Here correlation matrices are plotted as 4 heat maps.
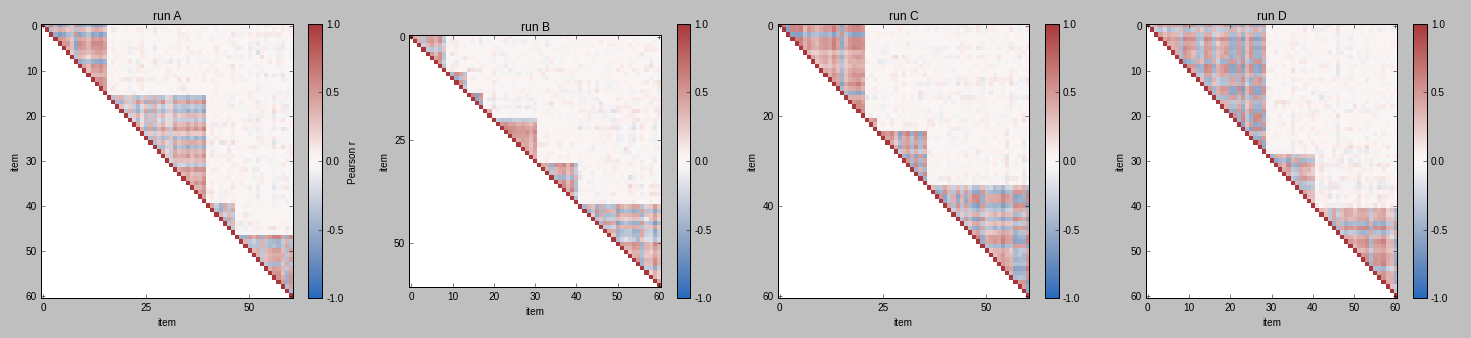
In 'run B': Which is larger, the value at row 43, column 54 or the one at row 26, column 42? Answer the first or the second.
the first
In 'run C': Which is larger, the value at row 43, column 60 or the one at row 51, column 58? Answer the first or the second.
the second
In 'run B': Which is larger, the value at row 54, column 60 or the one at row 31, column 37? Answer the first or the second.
the second
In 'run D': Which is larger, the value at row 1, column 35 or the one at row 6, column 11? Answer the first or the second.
the second
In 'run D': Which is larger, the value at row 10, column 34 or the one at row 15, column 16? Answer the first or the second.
the first
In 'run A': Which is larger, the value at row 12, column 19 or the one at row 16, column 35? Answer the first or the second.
the first
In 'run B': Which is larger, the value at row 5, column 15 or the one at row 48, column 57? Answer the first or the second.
the first
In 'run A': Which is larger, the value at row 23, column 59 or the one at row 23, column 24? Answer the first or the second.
the second
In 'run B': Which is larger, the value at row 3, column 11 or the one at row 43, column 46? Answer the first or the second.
the second
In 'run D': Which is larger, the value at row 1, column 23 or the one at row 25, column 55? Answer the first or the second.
the first
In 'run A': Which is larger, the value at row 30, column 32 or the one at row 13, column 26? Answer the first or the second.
the first
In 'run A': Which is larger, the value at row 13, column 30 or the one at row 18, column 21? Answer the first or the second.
the second
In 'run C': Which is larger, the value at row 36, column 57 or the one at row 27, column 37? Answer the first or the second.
the first
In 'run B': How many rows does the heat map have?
61
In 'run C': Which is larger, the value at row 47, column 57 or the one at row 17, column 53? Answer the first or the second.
the second
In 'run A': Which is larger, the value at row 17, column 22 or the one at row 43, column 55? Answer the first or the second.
the first
